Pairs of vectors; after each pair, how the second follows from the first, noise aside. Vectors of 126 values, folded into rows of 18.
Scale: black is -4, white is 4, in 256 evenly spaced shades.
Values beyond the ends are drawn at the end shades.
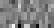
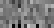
sign-scrambled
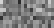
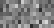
shuffled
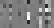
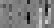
sign-scrambled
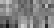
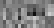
wrapped around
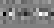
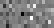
shuffled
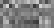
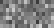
shuffled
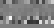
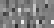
shuffled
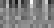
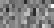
shuffled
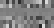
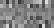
copied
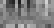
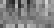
copied
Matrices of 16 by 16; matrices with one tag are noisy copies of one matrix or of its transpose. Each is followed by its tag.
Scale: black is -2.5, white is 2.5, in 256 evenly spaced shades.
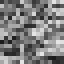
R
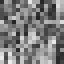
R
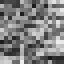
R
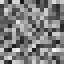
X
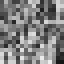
R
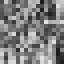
R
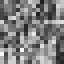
R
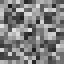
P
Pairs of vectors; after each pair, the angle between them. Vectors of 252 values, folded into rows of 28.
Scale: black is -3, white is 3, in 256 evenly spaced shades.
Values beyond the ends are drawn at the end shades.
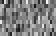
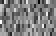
nearly parallel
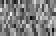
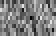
nearly parallel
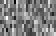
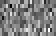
orthogonal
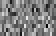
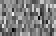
partly opposed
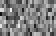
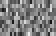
partly opposed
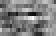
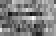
nearly parallel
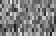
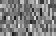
orthogonal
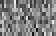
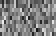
nearly parallel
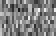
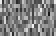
orthogonal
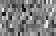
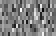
orthogonal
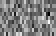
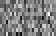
nearly opposite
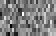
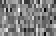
orthogonal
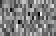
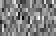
partly opposed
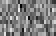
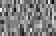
partly aligned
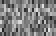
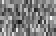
nearly opposite
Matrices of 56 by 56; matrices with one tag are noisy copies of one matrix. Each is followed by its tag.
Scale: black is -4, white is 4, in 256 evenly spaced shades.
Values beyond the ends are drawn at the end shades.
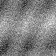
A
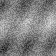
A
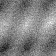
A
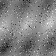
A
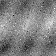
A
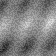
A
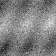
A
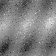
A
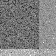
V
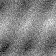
A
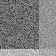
V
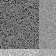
V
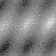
A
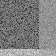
V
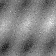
A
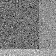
V
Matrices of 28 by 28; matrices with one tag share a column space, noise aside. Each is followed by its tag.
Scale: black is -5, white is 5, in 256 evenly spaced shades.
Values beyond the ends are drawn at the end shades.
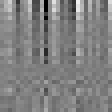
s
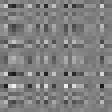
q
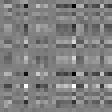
q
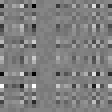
q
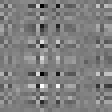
q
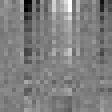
s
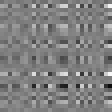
q
